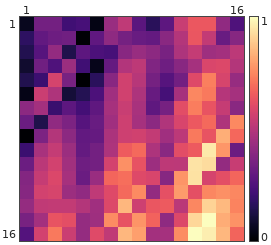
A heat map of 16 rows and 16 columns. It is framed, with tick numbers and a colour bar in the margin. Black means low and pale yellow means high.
Stripes: upright, repeating 3 times. Mirror symmetry: none. Ninth with the highest average: bottom right. Odd rows or columns: none. Slope: up to the bottom right.
